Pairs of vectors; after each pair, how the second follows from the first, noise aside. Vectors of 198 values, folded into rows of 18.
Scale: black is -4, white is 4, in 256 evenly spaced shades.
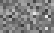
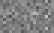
shrunk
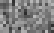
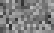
wrapped around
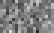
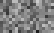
sign-scrambled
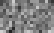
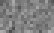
shrunk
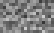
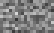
wrapped around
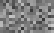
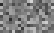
wrapped around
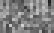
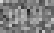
wrapped around
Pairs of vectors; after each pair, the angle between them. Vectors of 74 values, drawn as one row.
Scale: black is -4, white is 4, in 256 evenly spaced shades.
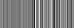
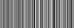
nearly parallel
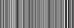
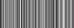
partly aligned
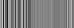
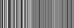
nearly opposite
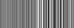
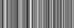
partly aligned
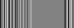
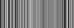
nearly parallel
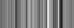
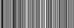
orthogonal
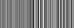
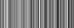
partly aligned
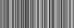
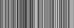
partly aligned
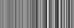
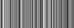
orthogonal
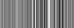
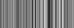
nearly opposite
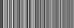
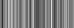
partly aligned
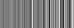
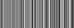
nearly opposite
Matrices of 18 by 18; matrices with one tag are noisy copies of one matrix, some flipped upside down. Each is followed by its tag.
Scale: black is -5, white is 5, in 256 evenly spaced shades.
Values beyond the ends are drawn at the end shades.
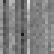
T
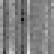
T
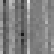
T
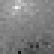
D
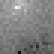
D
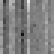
T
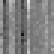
T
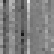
T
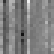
T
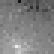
D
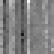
T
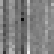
T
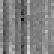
T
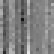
T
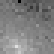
D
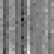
T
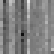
T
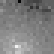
D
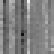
T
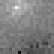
D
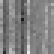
T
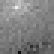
D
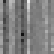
T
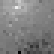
D
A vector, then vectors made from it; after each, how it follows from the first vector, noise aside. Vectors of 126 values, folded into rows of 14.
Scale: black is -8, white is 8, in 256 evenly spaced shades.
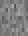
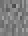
sign-scrambled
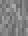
sign-scrambled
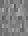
copied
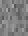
sign-scrambled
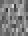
scaled up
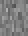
sign-scrambled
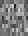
scaled up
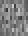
scaled up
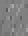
partly zeroed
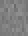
shrunk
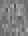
copied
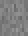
shrunk
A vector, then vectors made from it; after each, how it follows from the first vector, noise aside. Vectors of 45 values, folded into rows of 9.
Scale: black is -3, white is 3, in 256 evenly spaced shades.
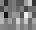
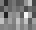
copied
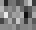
sign-scrambled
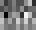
copied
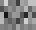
sign-scrambled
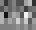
copied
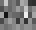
sign-scrambled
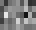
sign-scrambled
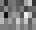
copied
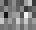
copied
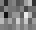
copied
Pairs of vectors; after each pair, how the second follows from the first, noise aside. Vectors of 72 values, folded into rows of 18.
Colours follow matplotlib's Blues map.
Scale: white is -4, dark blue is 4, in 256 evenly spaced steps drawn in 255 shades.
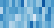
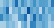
wrapped around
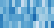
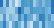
reversed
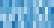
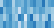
wrapped around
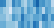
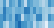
wrapped around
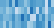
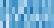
reversed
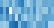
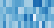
wrapped around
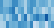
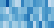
wrapped around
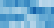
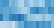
reversed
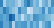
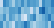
reversed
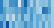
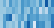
reversed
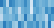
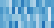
wrapped around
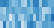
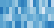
reversed
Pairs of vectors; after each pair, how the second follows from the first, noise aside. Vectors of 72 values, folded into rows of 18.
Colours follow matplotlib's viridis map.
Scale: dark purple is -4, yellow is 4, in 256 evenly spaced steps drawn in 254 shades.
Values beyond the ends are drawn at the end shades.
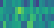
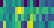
scaled up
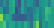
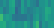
shrunk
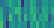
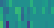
partly zeroed
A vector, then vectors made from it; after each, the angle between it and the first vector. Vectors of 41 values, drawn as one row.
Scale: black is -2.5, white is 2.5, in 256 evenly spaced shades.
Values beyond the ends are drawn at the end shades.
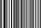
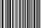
nearly opposite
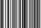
partly opposed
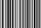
nearly opposite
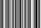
partly opposed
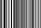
nearly parallel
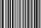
nearly opposite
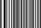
nearly parallel
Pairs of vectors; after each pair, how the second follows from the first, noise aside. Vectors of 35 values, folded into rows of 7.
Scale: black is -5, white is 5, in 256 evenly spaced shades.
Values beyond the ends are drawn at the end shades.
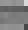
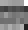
scaled up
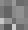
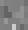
partly zeroed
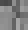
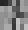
scaled up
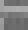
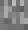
shuffled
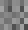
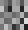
scaled up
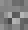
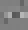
partly zeroed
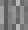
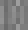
shrunk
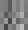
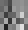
scaled up
